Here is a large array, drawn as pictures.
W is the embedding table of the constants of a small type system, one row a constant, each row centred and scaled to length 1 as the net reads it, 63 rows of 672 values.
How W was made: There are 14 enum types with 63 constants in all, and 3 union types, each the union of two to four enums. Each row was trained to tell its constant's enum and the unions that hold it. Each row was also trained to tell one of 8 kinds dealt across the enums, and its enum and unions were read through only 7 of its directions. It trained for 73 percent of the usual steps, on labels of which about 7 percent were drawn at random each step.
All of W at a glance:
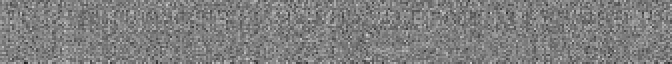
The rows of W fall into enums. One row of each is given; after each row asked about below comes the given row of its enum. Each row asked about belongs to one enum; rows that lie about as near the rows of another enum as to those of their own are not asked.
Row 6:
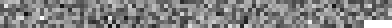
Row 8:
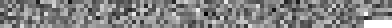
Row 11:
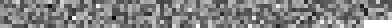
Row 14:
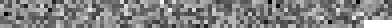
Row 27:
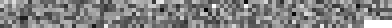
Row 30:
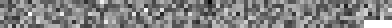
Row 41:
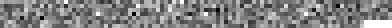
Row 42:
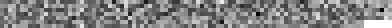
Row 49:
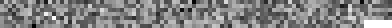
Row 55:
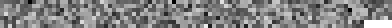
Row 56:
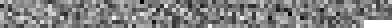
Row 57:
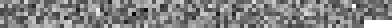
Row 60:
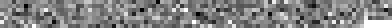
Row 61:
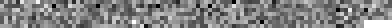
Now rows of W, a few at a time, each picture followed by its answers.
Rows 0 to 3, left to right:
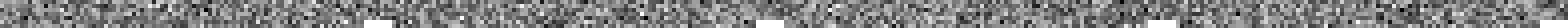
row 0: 27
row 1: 55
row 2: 41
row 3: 55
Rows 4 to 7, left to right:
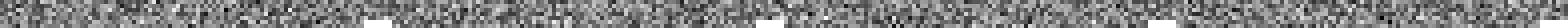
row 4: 8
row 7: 42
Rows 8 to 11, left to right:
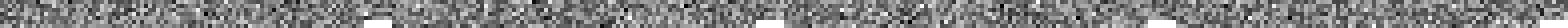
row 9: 56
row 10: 11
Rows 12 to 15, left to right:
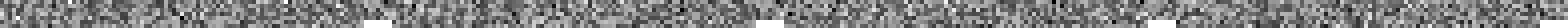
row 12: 61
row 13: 61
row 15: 30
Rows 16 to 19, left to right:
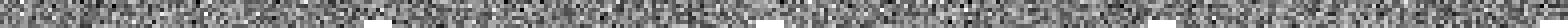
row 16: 61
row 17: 42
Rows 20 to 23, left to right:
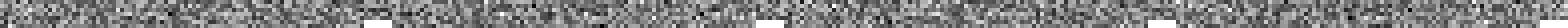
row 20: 27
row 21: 30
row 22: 27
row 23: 30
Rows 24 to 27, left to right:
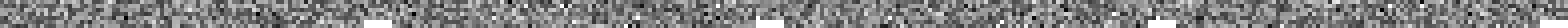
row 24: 11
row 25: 42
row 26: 60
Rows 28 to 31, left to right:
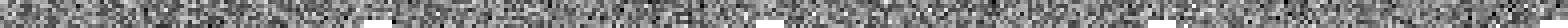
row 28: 60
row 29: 42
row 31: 41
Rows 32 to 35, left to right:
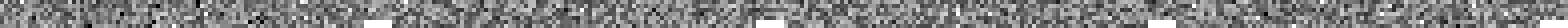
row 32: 61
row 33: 56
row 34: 55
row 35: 41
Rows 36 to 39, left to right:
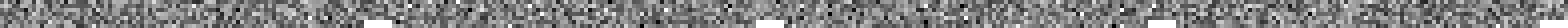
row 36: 6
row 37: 14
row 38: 27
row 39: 61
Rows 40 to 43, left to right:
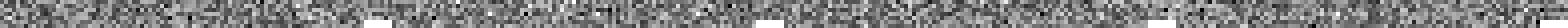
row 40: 11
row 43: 56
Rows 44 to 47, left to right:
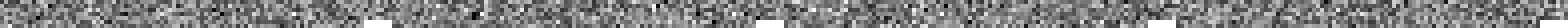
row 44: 11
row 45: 56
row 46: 41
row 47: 56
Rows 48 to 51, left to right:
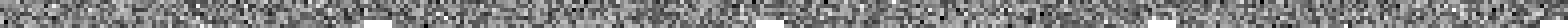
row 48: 27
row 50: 49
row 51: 6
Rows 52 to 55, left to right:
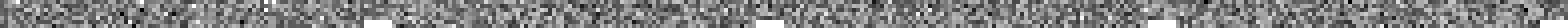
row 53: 30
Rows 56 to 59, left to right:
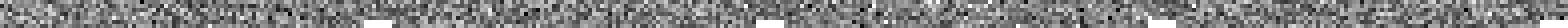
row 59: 41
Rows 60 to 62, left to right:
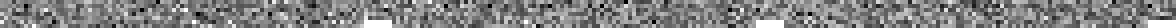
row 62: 30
